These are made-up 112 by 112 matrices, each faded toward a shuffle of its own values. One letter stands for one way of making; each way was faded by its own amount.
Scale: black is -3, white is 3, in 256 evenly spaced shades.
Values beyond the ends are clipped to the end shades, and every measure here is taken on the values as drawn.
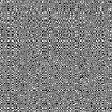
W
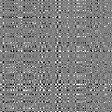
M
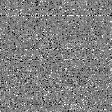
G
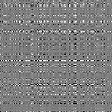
M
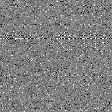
G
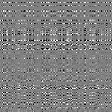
M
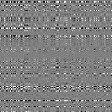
M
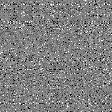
G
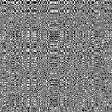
W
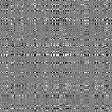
M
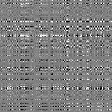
M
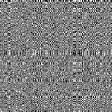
W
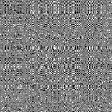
W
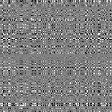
M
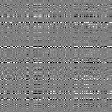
M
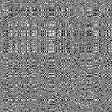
W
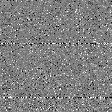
G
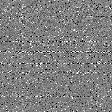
G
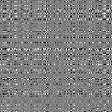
M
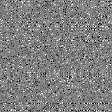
G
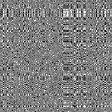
W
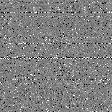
G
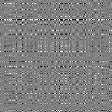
M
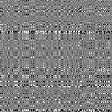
M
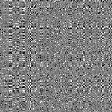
W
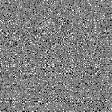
G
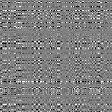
M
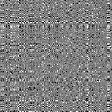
W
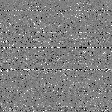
G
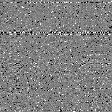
G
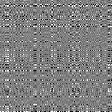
M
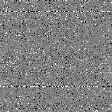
G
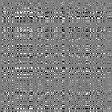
M
